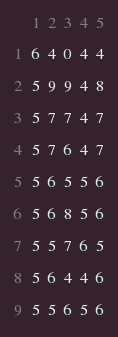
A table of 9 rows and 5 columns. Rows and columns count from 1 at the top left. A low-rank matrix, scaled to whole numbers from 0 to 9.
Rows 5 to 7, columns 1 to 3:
5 6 5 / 5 6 8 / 5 5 7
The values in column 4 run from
4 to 6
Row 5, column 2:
6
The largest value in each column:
6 9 9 6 8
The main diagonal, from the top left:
6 9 7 4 6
